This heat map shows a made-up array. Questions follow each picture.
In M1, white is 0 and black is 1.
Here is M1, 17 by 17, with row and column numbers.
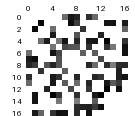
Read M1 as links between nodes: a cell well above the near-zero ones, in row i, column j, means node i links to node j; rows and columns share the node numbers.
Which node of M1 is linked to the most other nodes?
node 8
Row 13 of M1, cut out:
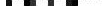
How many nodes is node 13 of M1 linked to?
6
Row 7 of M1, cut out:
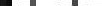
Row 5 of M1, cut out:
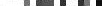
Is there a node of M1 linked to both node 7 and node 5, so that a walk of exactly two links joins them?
no
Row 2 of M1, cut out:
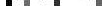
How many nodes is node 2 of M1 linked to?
4
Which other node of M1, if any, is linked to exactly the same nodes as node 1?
none
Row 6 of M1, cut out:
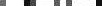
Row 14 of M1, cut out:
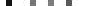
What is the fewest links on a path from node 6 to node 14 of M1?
2
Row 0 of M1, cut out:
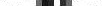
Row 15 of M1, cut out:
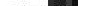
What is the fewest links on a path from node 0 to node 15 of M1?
2
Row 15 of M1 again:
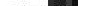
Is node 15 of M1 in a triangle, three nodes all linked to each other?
yes
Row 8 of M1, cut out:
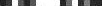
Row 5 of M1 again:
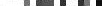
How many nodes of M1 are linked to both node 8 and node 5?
5
